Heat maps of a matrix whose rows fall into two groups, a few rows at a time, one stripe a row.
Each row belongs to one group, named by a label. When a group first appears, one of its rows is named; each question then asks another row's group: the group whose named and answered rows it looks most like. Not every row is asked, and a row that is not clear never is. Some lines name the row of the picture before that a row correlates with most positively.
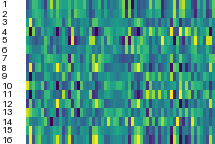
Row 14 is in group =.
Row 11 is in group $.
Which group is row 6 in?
=
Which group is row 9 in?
$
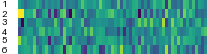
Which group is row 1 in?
=
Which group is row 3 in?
$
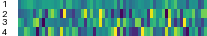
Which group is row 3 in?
=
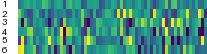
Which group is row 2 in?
=
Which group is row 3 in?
$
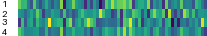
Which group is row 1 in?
=
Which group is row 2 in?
=
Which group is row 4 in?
=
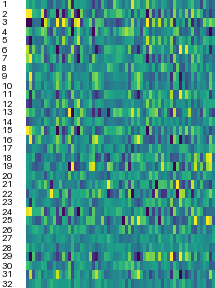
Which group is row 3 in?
$
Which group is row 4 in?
=
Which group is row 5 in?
$
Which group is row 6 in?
$
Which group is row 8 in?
=
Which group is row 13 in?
=
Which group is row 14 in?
$
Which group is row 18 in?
=
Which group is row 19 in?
=
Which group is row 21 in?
=
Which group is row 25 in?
=
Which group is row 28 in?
$
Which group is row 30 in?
=
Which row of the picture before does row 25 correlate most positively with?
4
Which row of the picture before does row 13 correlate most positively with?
1
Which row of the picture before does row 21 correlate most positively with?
2
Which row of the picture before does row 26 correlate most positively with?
1
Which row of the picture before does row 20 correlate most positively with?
1
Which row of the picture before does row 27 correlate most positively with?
2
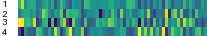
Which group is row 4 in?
$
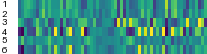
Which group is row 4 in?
$
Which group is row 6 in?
$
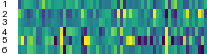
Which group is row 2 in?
=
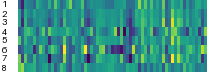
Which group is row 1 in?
$
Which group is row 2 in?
$
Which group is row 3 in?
$
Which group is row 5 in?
$
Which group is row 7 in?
$
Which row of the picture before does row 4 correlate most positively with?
1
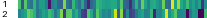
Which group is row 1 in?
$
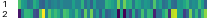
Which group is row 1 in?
=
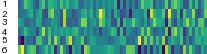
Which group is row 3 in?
=
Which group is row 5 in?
$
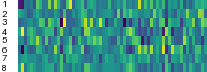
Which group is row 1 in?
$
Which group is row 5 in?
=
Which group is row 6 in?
$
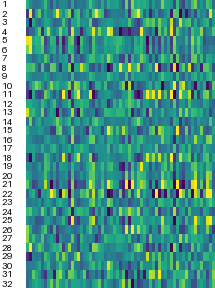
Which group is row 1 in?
=
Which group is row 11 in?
$
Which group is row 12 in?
=
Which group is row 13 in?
$
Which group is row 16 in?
=
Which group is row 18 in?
$
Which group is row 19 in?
=
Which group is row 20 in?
=
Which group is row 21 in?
=
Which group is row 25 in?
=
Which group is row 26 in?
=
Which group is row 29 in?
$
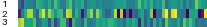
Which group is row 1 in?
$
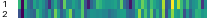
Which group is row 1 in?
$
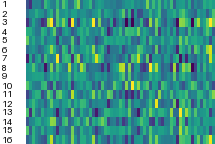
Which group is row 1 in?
$
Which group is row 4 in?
=
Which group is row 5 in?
$
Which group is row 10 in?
=
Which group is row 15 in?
$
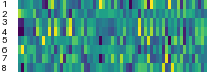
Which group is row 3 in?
$
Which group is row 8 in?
$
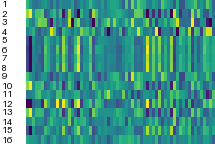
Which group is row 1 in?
=
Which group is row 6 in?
$
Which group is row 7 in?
$
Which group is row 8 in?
$
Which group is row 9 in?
=
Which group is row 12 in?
$
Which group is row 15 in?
$
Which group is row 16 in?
=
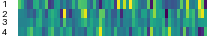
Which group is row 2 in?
=
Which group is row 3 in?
=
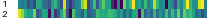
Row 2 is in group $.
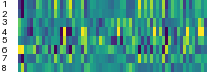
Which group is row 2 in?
$
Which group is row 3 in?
=
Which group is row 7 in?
$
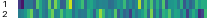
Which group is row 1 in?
$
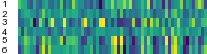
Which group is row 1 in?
=
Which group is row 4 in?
$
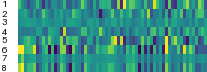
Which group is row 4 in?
=
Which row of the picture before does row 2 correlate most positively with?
1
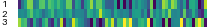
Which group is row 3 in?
=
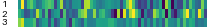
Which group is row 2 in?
=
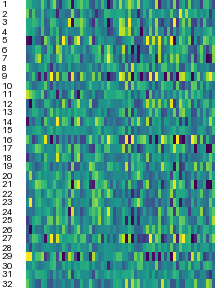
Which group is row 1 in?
=
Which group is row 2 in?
$
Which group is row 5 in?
$
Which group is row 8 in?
=
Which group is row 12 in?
$
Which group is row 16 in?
=
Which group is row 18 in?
$
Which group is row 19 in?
=
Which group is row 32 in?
=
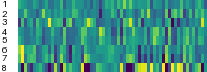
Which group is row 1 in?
=
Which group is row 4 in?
=
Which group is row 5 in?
=
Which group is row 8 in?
$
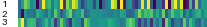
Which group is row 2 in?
$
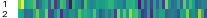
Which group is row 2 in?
=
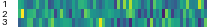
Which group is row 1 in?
=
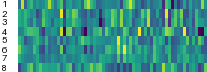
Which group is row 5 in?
=
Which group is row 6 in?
=
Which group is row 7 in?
=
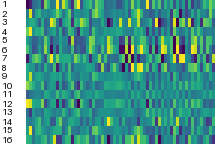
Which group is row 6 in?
=
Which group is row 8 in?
=
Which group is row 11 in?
$
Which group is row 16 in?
=
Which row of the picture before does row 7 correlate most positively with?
8
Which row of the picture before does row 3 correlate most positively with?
3
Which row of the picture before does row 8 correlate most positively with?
7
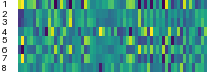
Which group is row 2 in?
$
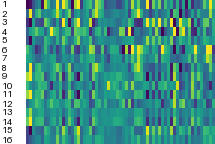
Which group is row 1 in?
$
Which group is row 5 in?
$
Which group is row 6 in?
=
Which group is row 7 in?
=
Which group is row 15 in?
$
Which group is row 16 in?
$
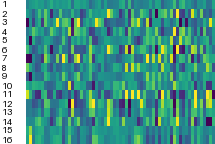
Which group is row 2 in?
=
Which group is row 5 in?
$
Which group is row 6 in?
=
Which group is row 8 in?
=
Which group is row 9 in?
$
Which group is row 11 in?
=
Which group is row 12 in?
=
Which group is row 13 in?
=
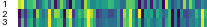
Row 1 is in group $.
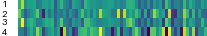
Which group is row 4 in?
=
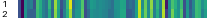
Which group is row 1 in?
$
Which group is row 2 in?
$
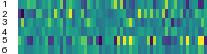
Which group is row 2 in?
$
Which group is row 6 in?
=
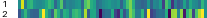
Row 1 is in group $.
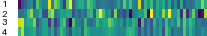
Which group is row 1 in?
$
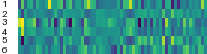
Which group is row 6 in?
=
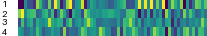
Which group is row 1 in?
$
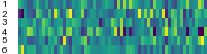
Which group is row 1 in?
=
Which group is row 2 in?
$
